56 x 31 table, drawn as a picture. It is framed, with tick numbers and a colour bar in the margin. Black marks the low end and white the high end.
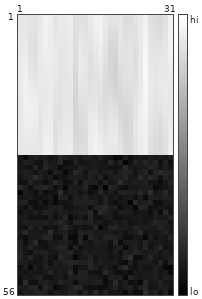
It is made of 2 by 1 panels. Panel 1,1: very high, streaked downward, faint in contrast. Panel 2,1: very low, fine-grained, faint in contrast.
